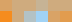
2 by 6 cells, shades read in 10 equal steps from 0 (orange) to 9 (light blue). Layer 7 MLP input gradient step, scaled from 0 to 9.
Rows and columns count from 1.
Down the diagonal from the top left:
3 4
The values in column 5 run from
3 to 4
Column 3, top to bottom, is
4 7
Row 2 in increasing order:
0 2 3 4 7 9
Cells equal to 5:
1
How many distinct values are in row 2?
6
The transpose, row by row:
3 0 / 4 4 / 4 7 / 5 9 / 4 3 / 4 2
